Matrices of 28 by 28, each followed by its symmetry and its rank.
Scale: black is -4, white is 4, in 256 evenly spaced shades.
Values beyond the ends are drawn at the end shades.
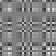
symmetric, rank one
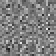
neither, rank five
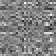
neither, rank five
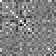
symmetric, rank five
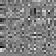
neither, rank five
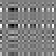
neither, rank one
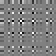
symmetric, rank one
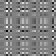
neither, rank one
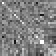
symmetric, rank five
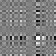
symmetric, rank one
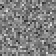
neither, full rank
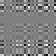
neither, rank one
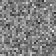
neither, full rank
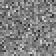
neither, full rank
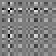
symmetric, rank one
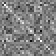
symmetric, rank five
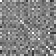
symmetric, rank five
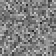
neither, full rank
